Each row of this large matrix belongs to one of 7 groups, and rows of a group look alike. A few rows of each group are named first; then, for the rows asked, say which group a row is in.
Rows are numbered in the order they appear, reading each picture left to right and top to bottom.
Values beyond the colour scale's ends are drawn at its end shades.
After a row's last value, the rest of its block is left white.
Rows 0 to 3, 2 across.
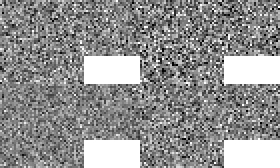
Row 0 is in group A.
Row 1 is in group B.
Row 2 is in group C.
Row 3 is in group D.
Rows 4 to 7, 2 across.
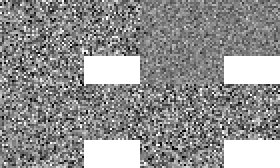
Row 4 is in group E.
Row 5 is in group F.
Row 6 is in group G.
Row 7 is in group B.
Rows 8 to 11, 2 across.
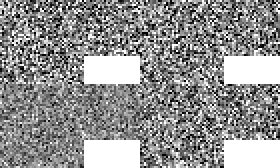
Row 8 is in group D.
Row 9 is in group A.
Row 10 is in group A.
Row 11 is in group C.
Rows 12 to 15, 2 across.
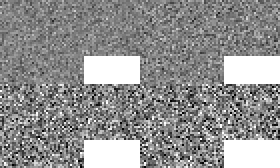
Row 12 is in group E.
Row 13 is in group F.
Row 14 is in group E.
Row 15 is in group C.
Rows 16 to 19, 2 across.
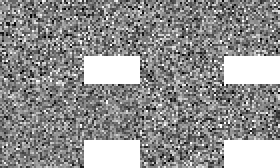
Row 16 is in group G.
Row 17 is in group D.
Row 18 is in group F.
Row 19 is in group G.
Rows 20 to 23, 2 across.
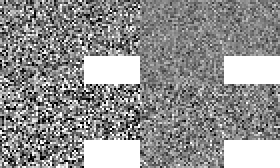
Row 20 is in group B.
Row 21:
C
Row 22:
G
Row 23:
A
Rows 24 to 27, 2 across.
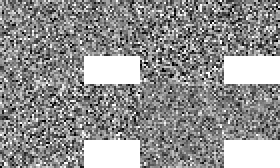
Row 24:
A
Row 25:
B
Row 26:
A
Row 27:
C
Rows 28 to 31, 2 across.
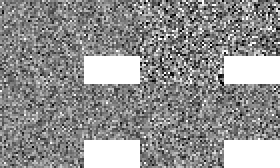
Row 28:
C
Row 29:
E
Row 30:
E
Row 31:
D
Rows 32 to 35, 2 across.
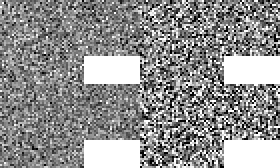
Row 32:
D
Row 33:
F
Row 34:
B
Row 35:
A
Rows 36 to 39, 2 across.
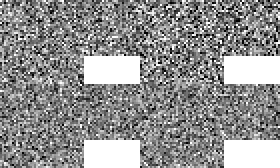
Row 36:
E
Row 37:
F
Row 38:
B
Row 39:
A
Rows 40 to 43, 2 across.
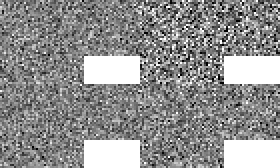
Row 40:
D
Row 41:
F
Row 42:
B
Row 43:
E
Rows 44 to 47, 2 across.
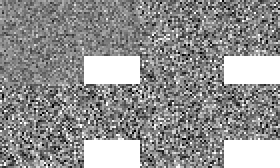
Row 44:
A
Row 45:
D
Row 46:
C
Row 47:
D
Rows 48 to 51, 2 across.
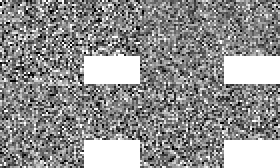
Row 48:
E
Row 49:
C
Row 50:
C
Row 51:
B
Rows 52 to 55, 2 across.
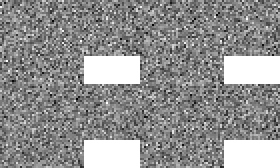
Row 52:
E
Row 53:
F
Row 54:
F
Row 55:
F
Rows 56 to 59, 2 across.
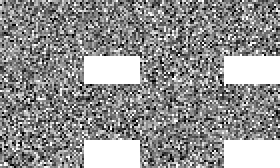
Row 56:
A
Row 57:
E
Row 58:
B
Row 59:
G
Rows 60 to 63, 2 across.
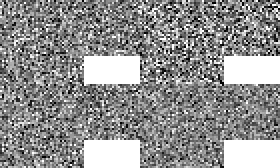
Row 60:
D
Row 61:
F
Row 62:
D
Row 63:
F
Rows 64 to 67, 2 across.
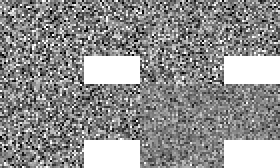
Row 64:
F
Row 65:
D
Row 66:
B
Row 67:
G
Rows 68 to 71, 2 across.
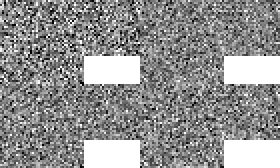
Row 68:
A
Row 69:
A
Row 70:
F
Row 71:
A
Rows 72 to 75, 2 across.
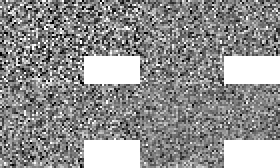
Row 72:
F
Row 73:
F
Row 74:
E
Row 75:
G
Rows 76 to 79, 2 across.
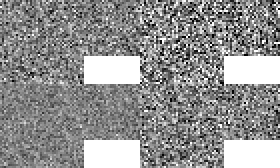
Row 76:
E
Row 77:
A
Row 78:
C
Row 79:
G
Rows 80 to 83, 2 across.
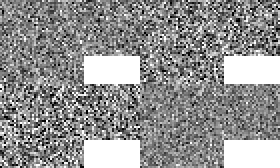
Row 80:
C
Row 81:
C
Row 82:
A
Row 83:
A
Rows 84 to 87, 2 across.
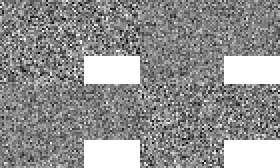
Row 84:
C
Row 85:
G
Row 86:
G
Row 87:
D
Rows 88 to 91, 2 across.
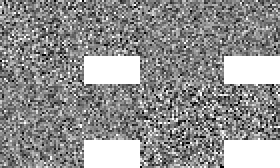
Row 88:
D
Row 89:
F
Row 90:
C
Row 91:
A
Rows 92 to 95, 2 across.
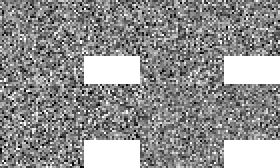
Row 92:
C
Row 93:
G
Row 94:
F
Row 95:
D
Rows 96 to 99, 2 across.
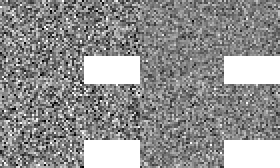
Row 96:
F
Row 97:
G
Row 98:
A
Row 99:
A
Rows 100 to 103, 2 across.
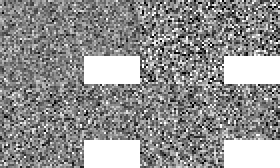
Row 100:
A
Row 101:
D
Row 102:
F
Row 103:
C
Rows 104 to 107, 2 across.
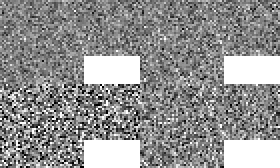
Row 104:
C
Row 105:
C
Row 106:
F
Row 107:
A
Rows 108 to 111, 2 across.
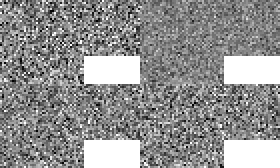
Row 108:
E
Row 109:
E
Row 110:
C
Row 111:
A
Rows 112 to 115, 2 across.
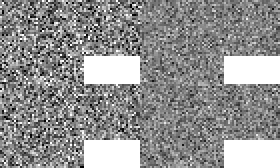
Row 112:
C
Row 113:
E
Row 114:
A
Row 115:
C
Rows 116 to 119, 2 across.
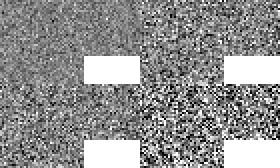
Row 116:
A
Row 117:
G
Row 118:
E
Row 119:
C
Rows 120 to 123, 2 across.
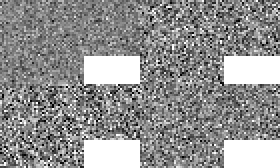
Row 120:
E
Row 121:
F
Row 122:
C
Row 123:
D
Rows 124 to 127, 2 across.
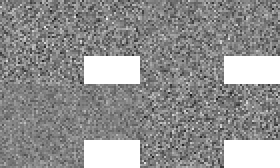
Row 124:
F
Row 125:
C
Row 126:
C
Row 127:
F
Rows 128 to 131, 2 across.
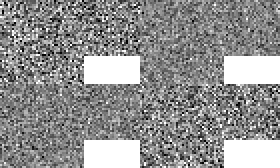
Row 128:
D
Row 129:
A
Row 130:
B
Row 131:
C
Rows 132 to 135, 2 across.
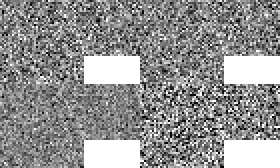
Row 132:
C
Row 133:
C
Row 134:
A
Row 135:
A
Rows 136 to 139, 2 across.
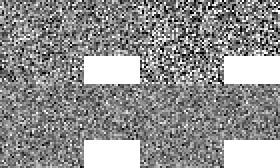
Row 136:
D
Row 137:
D
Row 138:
F
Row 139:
F
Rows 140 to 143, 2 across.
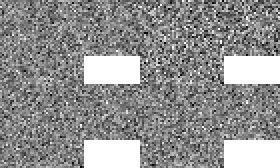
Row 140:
C
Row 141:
F
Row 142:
F
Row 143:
E
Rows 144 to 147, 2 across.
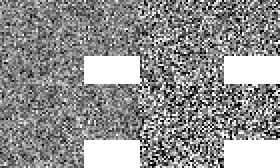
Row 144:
G
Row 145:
D
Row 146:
C
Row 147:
E
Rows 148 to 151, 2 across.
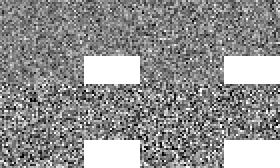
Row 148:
C
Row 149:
A
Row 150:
G
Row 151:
B
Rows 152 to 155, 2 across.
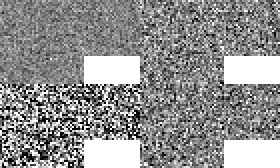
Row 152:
A
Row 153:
A
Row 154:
G
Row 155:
B
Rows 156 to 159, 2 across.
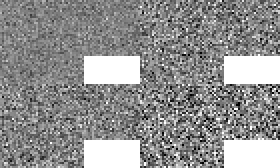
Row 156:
G
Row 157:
D
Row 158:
G
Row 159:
C
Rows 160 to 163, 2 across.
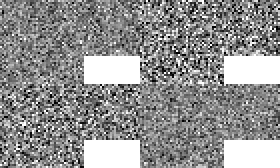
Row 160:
C
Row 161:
E
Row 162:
F
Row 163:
G
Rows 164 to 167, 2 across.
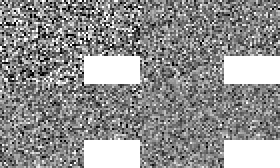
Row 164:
G
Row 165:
B
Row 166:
D
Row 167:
E
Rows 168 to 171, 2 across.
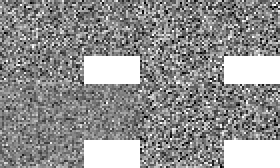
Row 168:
F
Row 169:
D
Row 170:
G
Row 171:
F
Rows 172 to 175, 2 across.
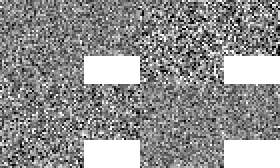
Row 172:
B
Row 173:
C
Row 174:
E
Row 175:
A
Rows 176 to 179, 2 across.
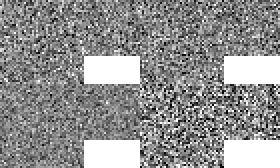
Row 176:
A
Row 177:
D
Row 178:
F
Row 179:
A
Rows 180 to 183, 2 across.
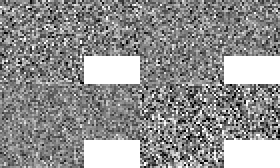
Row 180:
F
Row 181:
F
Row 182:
C
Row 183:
C
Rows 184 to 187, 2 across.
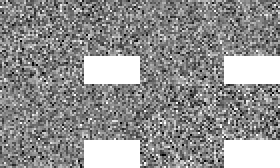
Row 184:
B
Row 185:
C
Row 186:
E
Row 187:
C
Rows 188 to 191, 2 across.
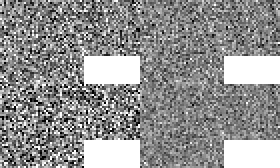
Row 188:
A
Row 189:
A
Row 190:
G
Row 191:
A
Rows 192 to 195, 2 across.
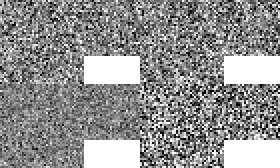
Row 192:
A
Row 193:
C
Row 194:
B
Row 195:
D
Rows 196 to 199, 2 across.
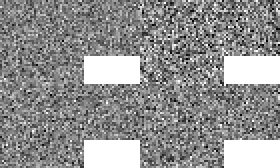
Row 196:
B
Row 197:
A
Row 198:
F
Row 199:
G
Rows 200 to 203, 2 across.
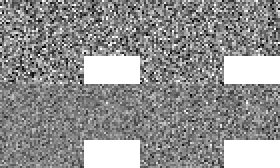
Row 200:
E
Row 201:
A
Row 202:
F
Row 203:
F
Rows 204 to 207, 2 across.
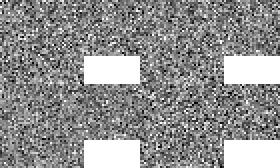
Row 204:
E
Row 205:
C
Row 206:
D
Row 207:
F
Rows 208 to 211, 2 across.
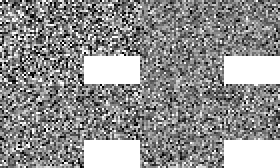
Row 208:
E
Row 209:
F
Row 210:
F
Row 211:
G
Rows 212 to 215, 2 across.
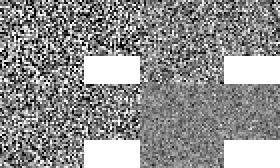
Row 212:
B
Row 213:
A
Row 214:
B
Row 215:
E
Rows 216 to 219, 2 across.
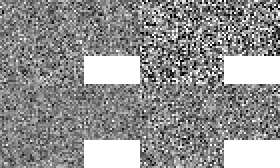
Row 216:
C
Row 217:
G
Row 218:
G
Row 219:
D
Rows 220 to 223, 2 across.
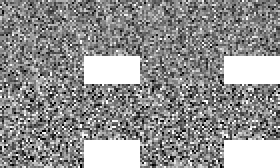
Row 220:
C
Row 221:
E
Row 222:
E
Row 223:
E
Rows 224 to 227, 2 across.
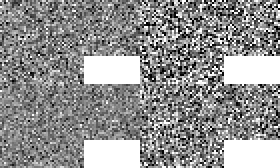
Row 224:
E
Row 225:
G
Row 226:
E
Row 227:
D
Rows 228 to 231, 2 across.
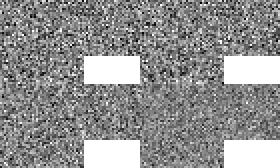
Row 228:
G
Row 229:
G
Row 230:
A
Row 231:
E
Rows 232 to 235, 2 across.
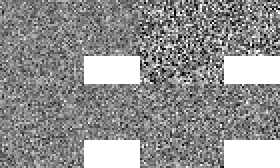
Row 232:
C
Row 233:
B
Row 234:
D
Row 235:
F
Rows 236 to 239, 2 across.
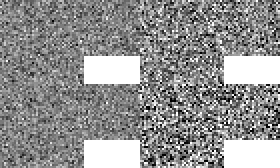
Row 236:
E
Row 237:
A
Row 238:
G
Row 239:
G
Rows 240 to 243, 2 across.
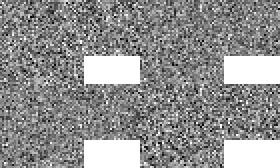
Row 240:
C
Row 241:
B
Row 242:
G
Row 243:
B
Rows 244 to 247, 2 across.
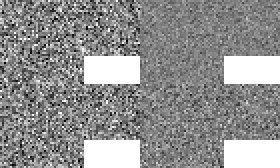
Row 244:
A
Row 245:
F
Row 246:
E
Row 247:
F
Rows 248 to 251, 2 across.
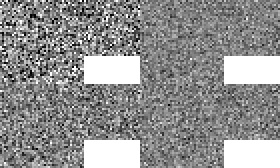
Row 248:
G
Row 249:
G
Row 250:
B
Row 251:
D
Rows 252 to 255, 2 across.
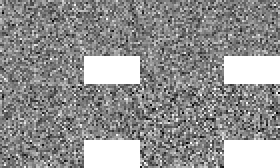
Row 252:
A
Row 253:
D
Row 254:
C
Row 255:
A
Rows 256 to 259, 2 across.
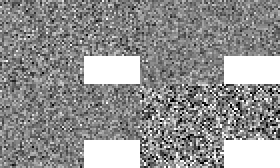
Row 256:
E
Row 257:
G
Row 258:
E
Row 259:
C
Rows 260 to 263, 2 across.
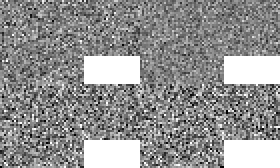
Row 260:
G
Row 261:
D
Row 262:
A
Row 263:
A
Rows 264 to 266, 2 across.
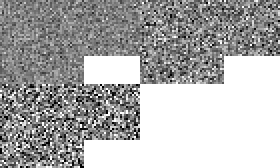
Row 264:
D
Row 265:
G
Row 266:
F
